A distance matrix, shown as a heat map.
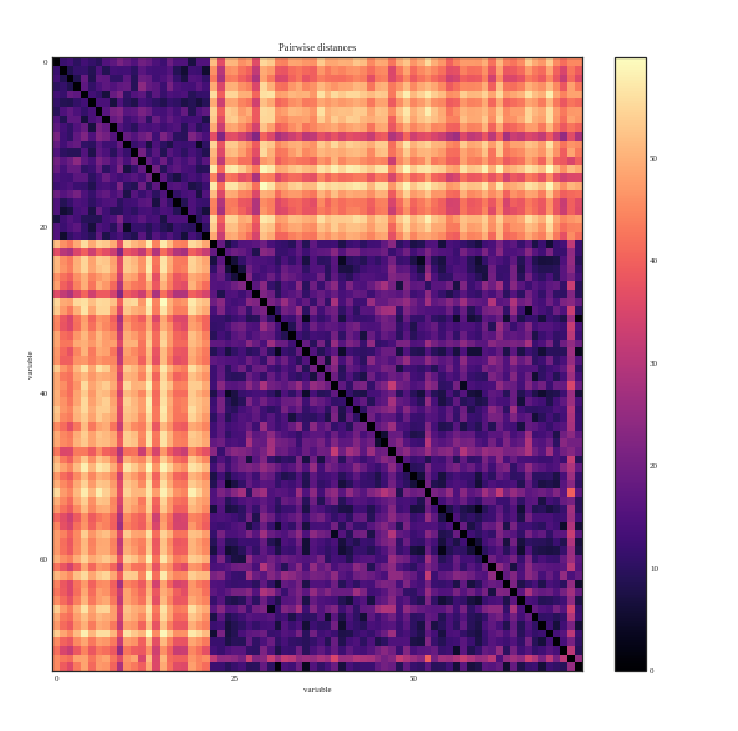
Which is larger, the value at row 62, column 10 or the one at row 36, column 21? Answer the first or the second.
the first
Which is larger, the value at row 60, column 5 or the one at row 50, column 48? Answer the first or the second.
the first
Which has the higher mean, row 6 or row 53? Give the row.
6
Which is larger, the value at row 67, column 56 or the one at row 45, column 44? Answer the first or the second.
the second
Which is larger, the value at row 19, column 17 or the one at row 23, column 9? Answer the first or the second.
the second
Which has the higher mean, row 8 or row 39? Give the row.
8
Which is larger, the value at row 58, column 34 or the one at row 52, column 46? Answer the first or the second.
the second
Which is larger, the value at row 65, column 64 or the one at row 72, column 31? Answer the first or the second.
the second
